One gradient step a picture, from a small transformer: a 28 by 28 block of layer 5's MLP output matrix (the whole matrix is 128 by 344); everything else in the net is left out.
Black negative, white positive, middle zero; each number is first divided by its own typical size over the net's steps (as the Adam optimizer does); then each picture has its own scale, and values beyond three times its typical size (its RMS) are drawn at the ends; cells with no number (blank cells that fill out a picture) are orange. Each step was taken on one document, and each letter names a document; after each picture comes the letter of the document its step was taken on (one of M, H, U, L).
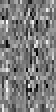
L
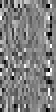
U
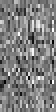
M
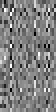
U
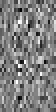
M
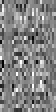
M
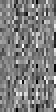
M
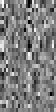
U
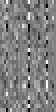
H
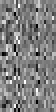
H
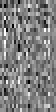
U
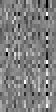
H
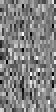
L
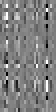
H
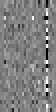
H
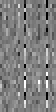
H
